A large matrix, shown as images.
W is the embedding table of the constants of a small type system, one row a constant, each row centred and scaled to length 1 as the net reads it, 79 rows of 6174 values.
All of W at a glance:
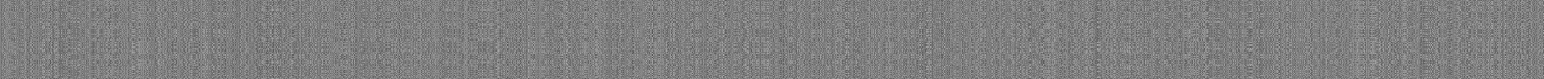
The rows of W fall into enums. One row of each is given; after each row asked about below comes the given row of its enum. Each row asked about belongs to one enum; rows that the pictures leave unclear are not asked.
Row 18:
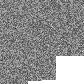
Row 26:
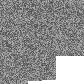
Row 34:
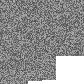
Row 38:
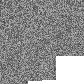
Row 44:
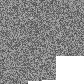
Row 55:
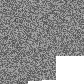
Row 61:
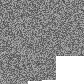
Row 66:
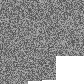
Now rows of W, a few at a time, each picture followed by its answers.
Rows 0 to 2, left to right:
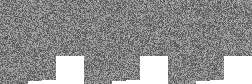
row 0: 55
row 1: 34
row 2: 26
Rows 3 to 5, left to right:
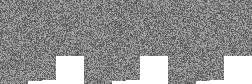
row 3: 34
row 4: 44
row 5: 55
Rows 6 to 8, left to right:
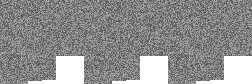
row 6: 61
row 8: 61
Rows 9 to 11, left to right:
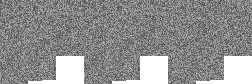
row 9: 38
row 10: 38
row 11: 44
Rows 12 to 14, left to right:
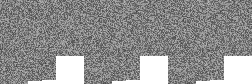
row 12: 66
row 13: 55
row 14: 55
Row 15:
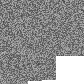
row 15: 61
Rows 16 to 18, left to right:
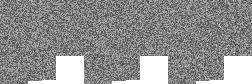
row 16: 55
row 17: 61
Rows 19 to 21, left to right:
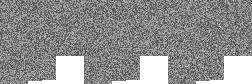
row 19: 34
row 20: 66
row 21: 18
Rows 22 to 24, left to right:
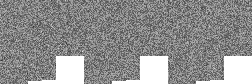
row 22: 18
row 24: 38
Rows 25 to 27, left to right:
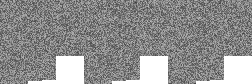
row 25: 34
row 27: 44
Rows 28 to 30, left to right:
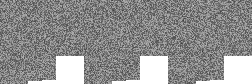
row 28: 34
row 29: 66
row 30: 55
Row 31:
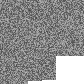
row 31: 66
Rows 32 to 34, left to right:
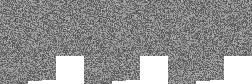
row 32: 55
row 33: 55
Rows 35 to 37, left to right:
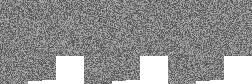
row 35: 66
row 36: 55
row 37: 61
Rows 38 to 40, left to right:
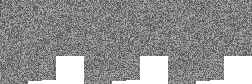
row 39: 34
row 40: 34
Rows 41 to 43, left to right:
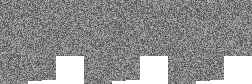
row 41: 61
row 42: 44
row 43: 66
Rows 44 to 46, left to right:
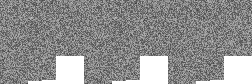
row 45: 44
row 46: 66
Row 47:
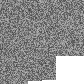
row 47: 66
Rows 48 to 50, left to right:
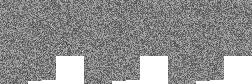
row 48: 18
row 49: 44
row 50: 26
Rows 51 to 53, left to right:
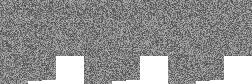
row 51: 26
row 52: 66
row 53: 61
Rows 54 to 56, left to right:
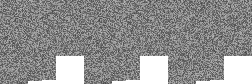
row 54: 55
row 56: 34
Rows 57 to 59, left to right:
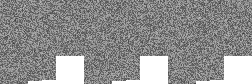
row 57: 55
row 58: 34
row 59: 44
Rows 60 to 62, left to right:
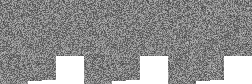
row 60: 61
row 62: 38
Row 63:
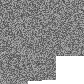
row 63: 61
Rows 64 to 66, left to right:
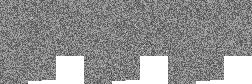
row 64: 44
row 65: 18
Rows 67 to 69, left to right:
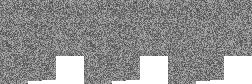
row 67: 26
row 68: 26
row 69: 66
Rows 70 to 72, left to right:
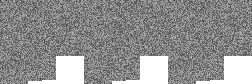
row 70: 34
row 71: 44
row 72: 34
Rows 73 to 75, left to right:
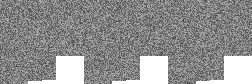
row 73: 66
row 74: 34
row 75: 55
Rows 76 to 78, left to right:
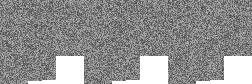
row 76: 26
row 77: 44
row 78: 38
